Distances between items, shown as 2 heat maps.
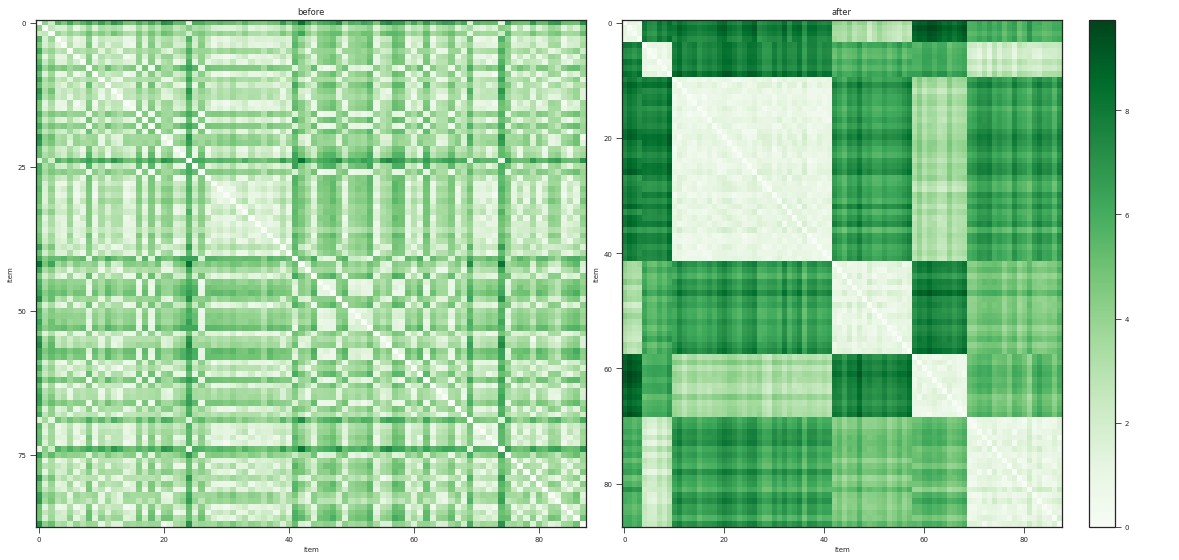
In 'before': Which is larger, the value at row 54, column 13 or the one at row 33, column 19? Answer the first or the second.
the first
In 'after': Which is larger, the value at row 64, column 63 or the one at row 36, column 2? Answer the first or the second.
the second
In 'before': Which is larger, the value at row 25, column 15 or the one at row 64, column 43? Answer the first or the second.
the first
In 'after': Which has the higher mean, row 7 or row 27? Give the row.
7
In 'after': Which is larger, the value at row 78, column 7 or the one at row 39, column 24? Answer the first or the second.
the first
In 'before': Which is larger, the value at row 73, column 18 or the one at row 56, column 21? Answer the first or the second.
the first
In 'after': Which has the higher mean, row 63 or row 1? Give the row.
1
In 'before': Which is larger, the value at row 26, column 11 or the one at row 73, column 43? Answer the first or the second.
the first
